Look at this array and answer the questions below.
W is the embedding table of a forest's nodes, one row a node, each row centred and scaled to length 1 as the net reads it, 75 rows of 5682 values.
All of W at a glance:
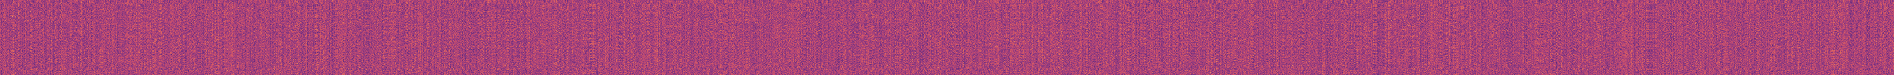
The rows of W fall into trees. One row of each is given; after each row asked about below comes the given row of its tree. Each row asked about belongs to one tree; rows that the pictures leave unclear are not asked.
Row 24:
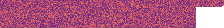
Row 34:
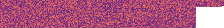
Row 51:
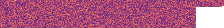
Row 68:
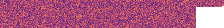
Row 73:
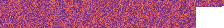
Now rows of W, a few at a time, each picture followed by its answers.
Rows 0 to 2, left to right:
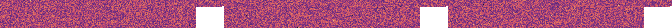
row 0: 34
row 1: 34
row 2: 34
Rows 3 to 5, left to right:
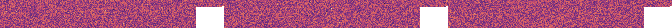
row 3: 68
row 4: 24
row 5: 24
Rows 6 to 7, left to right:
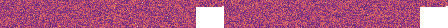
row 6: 24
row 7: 51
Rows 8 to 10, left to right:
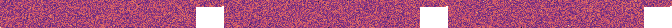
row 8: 24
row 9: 51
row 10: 68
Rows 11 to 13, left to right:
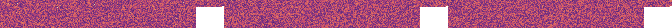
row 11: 34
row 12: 24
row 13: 24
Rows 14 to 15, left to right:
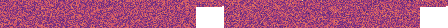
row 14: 68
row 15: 51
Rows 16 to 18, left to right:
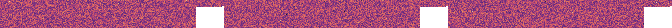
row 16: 68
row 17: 68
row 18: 24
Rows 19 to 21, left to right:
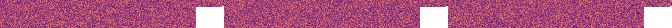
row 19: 51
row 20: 73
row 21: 24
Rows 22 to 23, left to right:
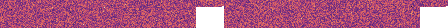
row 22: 51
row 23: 34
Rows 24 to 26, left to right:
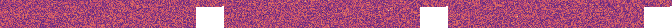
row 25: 34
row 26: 68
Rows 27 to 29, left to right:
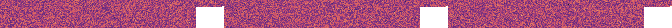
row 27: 34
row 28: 24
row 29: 68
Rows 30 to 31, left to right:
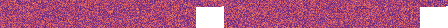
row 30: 51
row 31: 34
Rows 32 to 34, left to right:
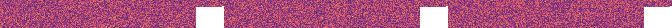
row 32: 24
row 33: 24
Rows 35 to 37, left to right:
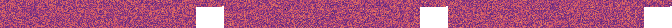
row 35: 68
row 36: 68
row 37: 34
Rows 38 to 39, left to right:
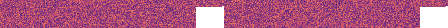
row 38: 24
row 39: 73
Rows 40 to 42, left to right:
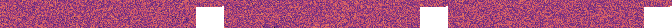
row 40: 68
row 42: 51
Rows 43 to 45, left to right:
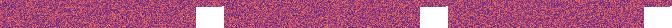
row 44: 24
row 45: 68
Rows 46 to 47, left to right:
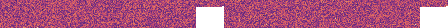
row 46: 34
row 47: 51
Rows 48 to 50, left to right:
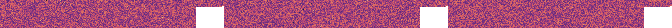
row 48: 68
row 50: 51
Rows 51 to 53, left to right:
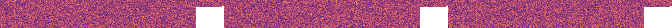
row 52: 24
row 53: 51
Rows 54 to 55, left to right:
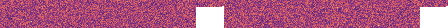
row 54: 68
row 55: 24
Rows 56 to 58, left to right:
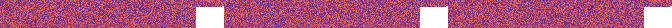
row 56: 51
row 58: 51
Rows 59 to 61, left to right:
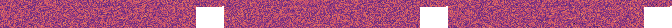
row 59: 68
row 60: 24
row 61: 68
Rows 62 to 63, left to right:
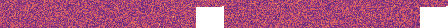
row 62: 51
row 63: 34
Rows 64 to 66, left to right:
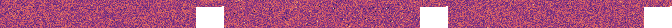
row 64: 51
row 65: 73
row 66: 51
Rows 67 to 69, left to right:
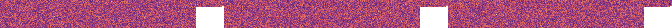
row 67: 51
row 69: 68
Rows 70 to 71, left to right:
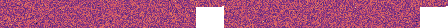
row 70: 24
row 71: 73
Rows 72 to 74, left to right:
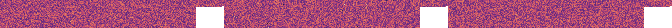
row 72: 24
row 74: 51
